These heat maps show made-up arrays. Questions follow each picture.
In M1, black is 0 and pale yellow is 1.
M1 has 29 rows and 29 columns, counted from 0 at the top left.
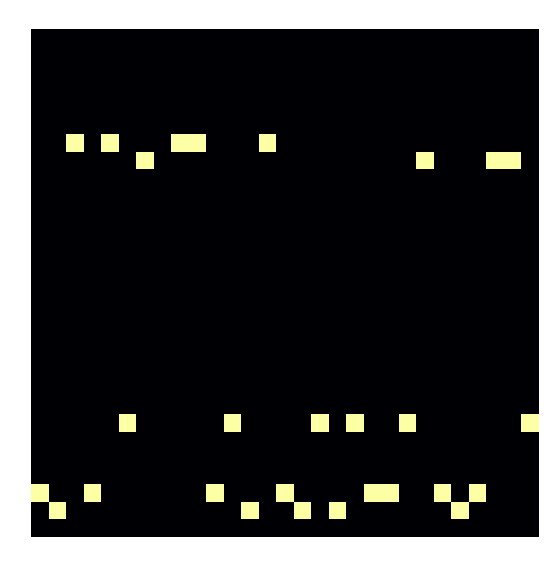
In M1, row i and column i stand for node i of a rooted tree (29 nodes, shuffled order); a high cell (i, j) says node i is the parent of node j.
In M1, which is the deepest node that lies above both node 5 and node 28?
22
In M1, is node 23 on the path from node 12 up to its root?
no
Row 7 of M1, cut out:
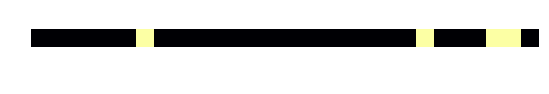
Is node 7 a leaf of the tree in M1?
no
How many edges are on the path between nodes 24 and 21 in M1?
4
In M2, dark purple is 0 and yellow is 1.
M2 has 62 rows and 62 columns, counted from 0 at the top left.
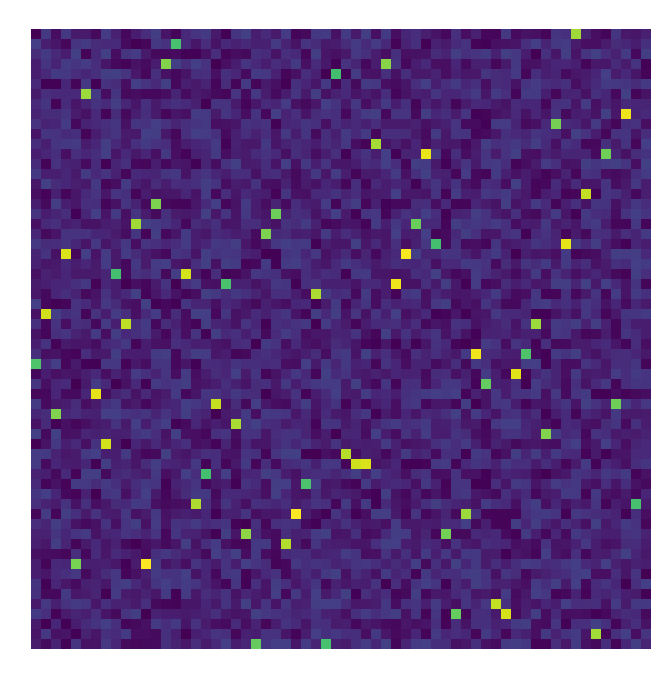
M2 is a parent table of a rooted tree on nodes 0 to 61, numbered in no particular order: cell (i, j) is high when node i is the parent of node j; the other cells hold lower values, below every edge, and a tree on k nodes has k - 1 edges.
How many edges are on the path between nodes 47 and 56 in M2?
2
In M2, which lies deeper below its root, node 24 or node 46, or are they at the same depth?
node 46
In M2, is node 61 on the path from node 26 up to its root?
yes
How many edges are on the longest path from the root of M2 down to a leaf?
15
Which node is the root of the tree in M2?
61
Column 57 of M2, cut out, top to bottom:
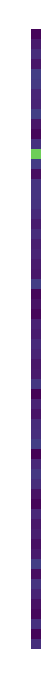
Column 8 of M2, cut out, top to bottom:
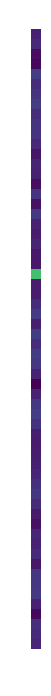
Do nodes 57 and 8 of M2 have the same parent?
no
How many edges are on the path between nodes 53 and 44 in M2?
6
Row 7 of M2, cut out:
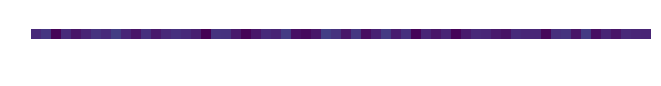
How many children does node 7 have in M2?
0
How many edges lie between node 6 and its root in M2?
8
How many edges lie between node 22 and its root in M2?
1
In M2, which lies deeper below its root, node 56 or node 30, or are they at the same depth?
the same depth
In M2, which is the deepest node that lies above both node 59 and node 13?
22
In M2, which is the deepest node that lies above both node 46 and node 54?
43
